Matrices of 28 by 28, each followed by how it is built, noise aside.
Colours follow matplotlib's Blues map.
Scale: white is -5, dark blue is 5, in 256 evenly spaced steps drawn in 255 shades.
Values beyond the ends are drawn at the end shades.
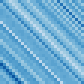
Toeplitz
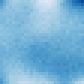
smooth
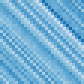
Toeplitz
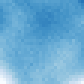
smooth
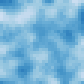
smooth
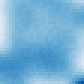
smooth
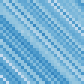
Toeplitz
